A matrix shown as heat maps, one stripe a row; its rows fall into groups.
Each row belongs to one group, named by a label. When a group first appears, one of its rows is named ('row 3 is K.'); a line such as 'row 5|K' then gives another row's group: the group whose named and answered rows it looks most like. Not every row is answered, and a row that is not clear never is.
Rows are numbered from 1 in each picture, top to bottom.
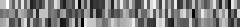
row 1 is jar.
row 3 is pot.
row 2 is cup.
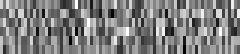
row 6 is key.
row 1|jar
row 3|pot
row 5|key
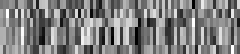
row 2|jar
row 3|pot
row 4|pot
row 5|pot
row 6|jar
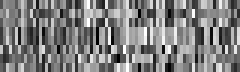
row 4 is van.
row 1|cup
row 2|pot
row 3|cup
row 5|van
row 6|key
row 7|van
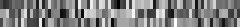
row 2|pot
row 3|van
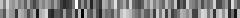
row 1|jar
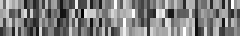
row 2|pot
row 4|van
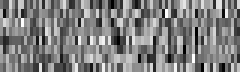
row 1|cup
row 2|key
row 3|jar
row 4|jar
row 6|key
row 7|pot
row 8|van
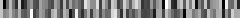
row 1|key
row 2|key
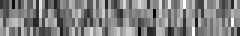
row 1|van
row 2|van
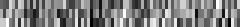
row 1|cup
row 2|key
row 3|jar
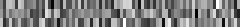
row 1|cup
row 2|jar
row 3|key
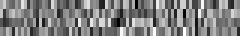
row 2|key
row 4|jar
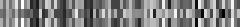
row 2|van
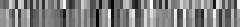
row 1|cup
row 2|jar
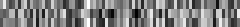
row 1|pot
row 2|cup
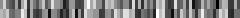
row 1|pot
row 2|pot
